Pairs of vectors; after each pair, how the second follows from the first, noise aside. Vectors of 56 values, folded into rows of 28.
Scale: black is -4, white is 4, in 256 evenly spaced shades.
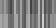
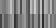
negated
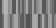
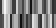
scaled up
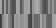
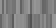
shrunk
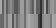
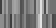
negated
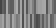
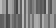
negated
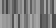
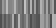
negated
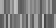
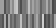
copied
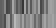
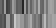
copied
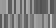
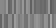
shrunk
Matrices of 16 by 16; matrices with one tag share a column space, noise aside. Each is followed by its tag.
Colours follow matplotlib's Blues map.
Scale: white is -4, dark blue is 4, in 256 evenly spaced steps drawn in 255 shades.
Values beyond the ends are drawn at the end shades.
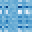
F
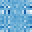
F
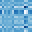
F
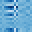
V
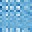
V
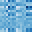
V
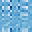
V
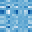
F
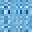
F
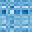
F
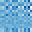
V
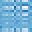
V
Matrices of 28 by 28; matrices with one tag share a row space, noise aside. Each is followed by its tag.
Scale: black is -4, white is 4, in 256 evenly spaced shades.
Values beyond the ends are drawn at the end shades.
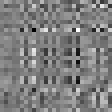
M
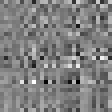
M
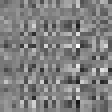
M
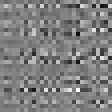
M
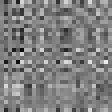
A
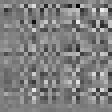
M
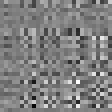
M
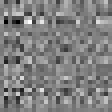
A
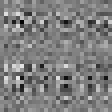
A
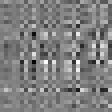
M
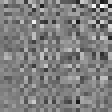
M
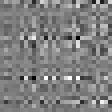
M
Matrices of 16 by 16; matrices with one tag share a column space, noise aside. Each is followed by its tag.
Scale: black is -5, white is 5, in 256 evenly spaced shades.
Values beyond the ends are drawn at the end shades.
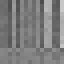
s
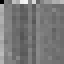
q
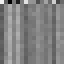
q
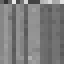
q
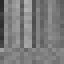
s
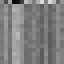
q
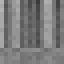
s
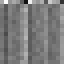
q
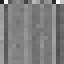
q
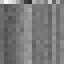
q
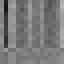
s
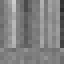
s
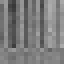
s
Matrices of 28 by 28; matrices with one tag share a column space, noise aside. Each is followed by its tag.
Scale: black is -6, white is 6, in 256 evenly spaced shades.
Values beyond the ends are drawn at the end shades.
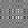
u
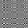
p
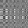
u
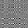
p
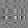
u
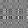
u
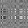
u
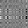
u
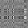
u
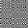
p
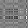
u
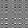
p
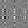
u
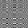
p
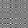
p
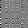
p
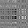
u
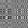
u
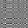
p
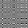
p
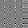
p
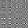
p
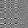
p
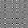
p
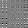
p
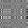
u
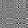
p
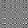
p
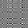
p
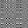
p
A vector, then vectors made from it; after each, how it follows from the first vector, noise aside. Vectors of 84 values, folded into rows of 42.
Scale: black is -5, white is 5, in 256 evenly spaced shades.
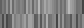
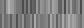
wrapped around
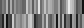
scaled up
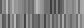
wrapped around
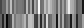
scaled up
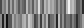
scaled up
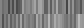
wrapped around
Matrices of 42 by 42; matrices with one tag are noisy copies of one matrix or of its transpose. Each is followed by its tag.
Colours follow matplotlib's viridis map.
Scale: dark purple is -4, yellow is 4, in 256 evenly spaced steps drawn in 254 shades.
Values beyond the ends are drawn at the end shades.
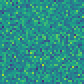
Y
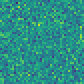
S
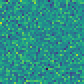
S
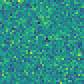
Y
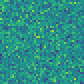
Y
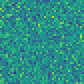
S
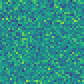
S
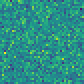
Y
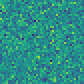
Y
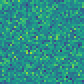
Y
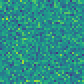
S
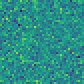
S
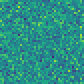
S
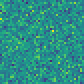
Y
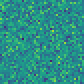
Y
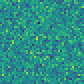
Y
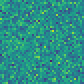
Y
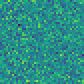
S
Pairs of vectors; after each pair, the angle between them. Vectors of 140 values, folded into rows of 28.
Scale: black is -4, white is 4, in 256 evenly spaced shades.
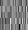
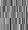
nearly opposite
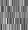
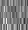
partly aligned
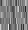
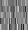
nearly parallel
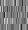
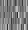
partly aligned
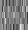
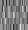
nearly parallel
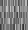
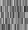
partly opposed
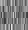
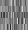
partly aligned
